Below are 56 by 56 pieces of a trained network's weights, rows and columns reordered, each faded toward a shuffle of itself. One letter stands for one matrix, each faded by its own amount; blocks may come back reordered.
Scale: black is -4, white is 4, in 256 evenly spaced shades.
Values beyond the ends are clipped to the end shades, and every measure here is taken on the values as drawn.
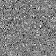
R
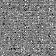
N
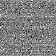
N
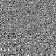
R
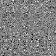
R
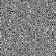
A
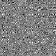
A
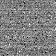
N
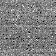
N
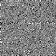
R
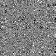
R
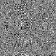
A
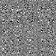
A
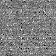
N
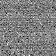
N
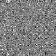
R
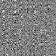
A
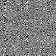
A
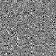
A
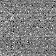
N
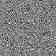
R
